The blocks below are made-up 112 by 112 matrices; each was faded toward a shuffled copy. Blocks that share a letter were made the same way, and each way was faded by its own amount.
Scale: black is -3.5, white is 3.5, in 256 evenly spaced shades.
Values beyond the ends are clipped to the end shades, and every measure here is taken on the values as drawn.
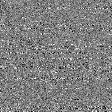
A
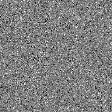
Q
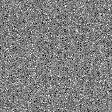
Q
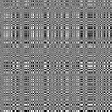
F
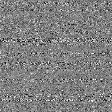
A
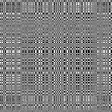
F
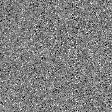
Q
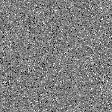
Q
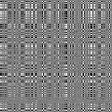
F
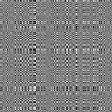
F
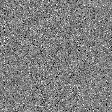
Q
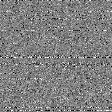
A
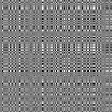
F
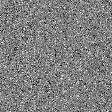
Q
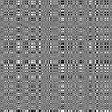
F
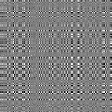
F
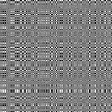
F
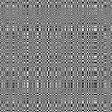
F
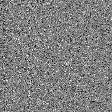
Q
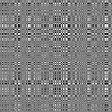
F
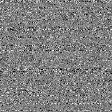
A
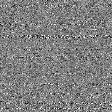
A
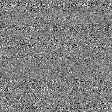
A
